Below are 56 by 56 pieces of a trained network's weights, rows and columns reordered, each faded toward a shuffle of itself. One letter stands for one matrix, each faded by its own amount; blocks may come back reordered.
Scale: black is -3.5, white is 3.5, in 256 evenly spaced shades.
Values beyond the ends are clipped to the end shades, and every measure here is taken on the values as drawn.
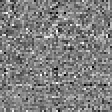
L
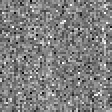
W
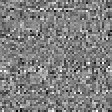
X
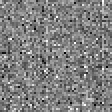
W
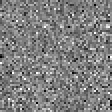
L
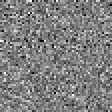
L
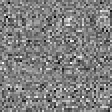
X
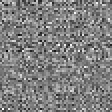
X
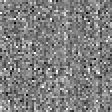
W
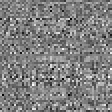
X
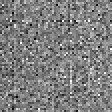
W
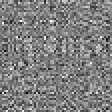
X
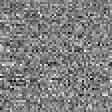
X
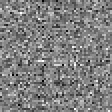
L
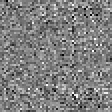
L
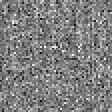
W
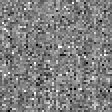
W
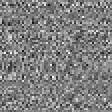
X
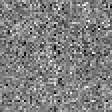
L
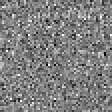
L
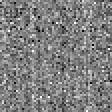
W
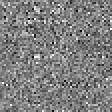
L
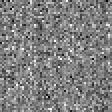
W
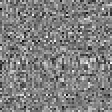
X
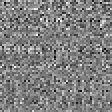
X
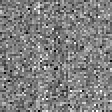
W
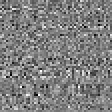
X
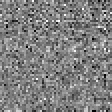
L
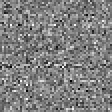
L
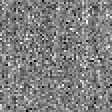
W
